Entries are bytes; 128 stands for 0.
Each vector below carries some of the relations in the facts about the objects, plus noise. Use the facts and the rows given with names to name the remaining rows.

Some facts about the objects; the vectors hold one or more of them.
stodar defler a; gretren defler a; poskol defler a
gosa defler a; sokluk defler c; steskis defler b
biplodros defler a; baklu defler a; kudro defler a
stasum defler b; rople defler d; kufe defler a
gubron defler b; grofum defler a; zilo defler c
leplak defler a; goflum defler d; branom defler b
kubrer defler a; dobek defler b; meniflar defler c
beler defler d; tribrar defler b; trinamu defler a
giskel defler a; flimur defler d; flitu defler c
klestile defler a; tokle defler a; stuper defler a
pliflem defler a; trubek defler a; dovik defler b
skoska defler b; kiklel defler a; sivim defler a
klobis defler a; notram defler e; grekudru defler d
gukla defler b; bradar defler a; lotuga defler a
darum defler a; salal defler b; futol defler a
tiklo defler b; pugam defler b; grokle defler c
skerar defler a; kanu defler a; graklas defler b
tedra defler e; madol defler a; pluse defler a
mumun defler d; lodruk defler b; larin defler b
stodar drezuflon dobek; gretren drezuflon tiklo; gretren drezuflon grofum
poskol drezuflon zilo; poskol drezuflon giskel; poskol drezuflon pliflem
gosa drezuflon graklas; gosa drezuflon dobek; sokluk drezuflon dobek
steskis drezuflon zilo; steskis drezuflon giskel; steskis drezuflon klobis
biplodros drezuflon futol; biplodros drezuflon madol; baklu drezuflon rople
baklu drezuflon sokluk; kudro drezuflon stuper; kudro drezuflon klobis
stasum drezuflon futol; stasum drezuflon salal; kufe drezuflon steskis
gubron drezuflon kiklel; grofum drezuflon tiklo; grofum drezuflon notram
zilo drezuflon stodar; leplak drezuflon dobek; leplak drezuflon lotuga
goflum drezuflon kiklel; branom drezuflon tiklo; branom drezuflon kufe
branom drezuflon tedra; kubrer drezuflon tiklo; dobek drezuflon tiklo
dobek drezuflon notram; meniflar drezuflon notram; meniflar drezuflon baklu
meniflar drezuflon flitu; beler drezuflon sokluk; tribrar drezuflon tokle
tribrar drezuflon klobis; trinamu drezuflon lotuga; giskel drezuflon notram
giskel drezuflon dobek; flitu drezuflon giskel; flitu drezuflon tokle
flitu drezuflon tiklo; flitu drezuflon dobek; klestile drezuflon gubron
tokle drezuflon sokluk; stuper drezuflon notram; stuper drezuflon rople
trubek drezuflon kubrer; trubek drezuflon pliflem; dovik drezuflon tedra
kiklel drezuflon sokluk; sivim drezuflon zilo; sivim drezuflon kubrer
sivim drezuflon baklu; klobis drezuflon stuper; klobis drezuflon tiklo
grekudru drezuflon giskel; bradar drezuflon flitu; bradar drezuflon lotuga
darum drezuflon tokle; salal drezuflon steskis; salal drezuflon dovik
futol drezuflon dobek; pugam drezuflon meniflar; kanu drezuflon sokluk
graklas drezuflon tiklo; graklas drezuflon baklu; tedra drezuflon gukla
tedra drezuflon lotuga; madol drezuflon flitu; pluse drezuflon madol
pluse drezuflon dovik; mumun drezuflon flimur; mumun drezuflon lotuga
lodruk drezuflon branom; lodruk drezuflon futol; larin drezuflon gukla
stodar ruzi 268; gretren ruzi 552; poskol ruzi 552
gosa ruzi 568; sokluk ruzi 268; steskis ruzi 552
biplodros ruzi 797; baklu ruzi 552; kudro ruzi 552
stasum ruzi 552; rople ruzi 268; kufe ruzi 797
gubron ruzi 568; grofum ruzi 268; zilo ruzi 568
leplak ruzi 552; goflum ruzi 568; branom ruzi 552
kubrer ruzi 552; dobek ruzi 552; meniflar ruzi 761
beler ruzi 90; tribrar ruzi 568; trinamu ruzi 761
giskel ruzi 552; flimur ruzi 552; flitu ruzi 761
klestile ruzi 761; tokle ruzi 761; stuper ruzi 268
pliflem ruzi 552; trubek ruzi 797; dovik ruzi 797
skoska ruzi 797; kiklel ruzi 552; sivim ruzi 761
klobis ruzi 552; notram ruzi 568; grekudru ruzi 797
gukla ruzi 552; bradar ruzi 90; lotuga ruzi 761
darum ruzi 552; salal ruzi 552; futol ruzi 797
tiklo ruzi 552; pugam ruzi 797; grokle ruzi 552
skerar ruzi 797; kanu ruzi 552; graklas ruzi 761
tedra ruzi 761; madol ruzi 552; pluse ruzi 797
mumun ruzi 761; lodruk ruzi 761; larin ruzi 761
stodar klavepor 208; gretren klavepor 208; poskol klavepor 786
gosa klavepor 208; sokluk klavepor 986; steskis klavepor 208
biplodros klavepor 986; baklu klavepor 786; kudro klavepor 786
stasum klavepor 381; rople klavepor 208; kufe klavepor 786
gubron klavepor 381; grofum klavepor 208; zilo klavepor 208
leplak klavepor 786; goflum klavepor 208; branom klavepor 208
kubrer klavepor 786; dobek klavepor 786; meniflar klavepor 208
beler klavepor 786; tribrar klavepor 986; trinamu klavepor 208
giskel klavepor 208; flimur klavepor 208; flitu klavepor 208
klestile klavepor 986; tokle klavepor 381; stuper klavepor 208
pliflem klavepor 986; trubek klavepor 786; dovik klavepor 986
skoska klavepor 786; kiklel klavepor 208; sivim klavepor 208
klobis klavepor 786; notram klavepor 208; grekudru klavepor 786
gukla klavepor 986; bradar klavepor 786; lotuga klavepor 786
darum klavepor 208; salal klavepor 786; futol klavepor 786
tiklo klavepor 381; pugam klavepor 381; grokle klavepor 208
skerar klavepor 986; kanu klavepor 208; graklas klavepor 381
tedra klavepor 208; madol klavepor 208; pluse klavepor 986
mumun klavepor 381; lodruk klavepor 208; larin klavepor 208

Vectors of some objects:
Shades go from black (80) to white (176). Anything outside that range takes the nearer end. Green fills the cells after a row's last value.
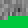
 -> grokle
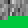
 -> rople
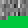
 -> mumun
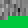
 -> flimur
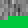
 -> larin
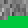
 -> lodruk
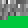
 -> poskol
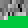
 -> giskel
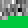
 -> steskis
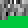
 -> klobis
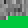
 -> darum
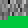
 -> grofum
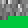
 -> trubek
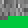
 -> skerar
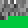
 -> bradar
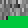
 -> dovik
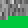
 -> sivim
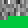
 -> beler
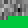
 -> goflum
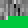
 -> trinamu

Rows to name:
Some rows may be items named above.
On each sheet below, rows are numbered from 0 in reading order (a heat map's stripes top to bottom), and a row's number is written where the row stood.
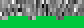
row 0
steskis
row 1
tedra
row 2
kubrer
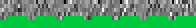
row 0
goflum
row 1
branom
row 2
notram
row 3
graklas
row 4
stuper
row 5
branom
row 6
tokle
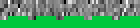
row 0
dobek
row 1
stasum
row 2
meniflar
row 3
kanu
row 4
stuper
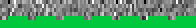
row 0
stuper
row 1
baklu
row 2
darum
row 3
beler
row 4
tokle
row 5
flitu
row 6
leplak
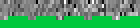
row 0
gosa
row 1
gretren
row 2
futol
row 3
kiklel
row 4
giskel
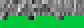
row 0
tiklo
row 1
madol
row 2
pugam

